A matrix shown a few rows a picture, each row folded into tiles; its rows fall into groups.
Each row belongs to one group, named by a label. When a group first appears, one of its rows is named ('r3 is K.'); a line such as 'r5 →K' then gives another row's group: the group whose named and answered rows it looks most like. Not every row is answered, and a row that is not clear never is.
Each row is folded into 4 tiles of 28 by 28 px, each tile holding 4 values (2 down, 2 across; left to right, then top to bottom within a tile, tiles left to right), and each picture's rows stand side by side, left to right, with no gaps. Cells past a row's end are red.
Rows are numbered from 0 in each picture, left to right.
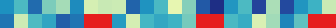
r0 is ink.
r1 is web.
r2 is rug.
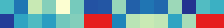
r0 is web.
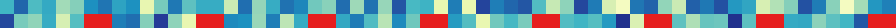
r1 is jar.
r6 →ink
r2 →jar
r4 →rug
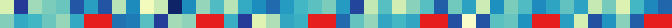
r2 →rug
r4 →web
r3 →web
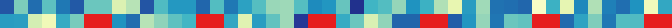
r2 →web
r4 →jar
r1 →rug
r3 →ink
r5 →jar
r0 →rug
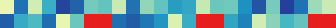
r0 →jar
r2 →rug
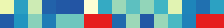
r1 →web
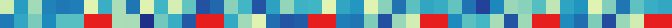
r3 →jar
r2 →ink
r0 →jar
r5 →jar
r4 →ink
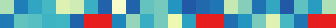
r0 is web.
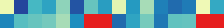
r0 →web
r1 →jar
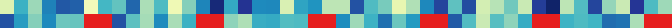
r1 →web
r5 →ink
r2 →ink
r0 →jar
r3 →web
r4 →web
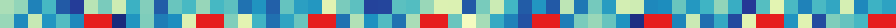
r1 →jar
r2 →ink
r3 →ink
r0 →rug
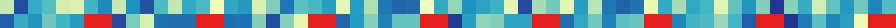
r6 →web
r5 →jar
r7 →jar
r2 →jar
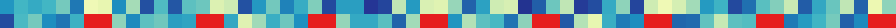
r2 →web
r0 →ink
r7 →ink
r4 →ink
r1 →rug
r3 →ink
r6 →rug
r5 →ink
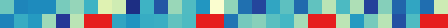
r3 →rug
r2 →ink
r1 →ink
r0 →ink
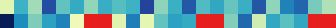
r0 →jar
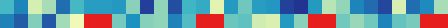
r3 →ink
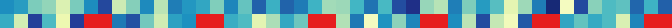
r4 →web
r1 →rug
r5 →web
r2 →rug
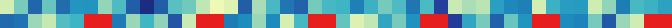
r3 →web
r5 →jar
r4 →jar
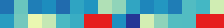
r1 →rug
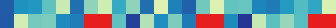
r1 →rug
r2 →rug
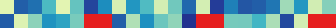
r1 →web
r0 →web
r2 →ink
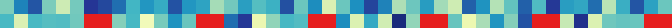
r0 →web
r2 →rug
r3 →ink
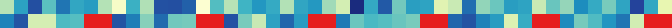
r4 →jar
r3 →ink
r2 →ink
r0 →rug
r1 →jar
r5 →ink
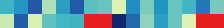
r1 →jar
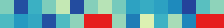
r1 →rug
